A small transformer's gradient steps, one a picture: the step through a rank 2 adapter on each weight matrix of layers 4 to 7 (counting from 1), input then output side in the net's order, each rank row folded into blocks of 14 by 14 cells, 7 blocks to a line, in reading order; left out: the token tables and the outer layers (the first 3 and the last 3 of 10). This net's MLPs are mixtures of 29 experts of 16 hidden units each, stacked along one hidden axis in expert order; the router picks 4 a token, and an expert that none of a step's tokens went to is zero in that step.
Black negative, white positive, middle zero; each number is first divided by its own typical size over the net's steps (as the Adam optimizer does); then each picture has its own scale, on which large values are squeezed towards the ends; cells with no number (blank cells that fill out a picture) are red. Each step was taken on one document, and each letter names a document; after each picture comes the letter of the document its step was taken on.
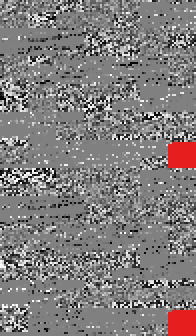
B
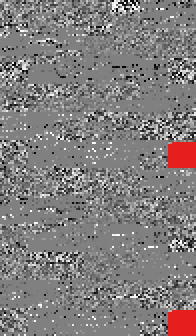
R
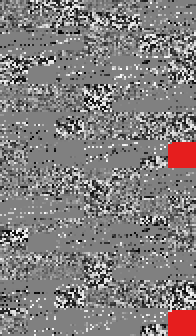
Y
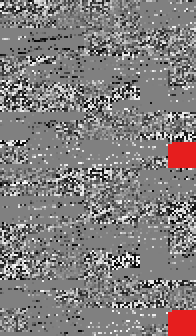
B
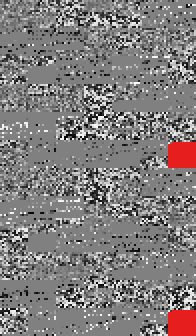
Y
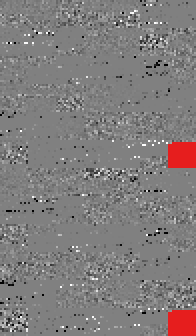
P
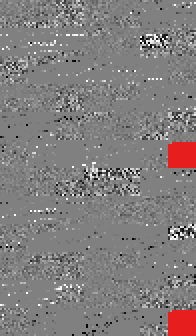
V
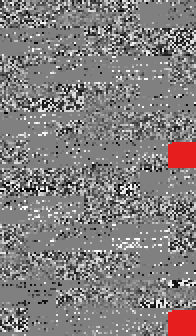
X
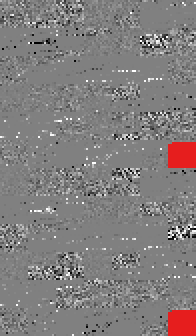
V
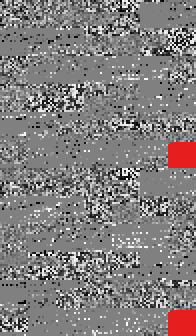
X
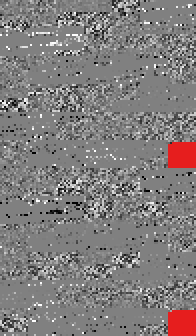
R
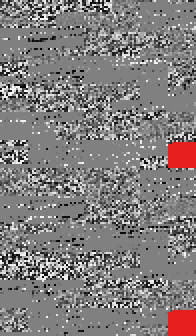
B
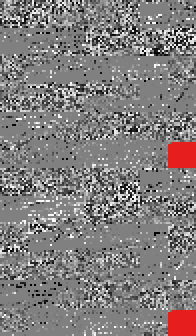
X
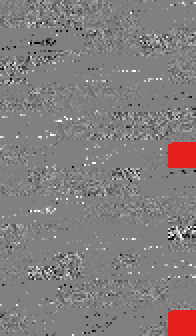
V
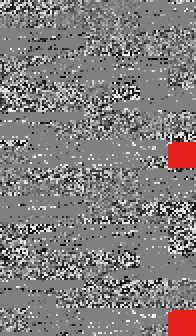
B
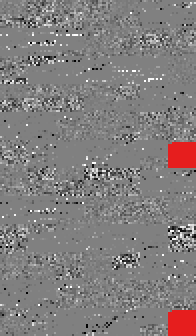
V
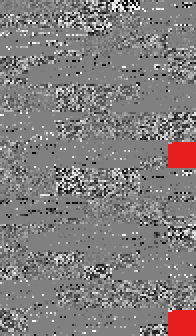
R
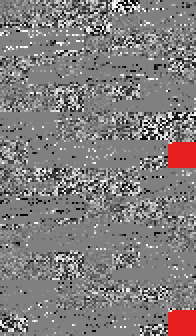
R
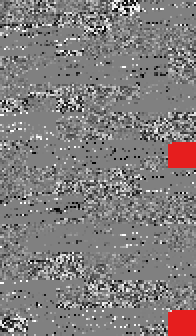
R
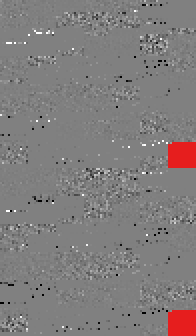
P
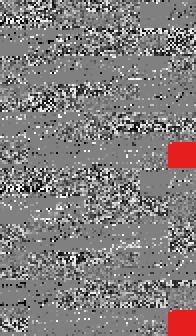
X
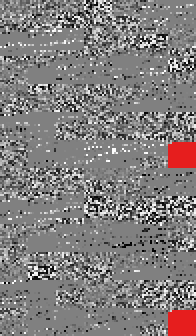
Y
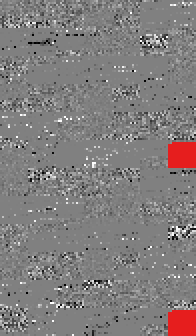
V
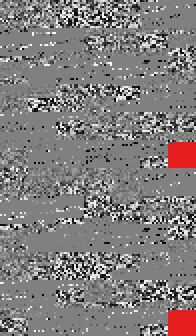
Y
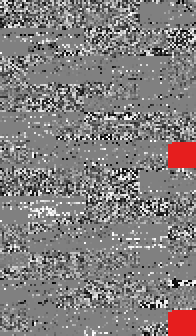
X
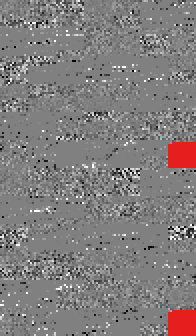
V
